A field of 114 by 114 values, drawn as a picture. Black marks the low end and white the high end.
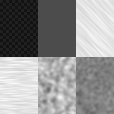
The table splits into 2 rows of 3 panels. Panel 1,1: very low, checkered, faint in contrast. Panel 1,2: low, flat. Panel 1,3: very high, slanting down to the right, faint in contrast. Panel 2,1: very high, streaked across, faint in contrast. Panel 2,2: high, blotchy. Panel 2,3: middling, blotchy, faint in contrast.
